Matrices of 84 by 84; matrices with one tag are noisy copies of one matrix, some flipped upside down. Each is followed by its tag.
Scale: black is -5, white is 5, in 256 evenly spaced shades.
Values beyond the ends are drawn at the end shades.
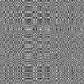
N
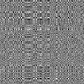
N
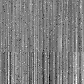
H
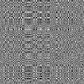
N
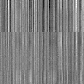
H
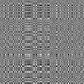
N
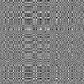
N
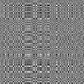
N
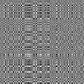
N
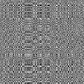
N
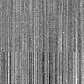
H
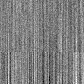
H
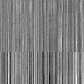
H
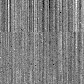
H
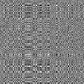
N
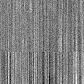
H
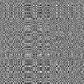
N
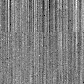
H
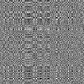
N
